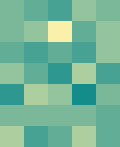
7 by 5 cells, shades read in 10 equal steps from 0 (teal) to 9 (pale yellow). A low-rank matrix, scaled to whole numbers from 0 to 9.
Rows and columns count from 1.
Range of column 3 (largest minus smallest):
8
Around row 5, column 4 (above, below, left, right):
6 4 5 4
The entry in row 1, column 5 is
4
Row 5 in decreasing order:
6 5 4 1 0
